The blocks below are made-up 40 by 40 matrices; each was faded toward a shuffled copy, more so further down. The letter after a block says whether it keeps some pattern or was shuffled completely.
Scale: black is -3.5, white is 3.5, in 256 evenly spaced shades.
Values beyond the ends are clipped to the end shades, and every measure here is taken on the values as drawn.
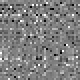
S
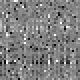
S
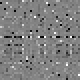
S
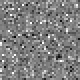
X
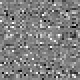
S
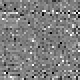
S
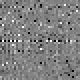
S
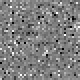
X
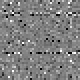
S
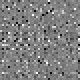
S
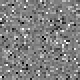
X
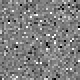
X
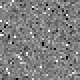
X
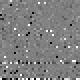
S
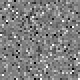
X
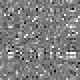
S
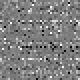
S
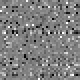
S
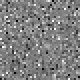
X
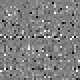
S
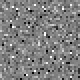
X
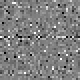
S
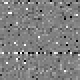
S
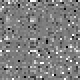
S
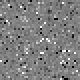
X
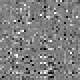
S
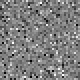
X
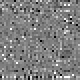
S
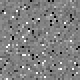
X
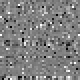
S
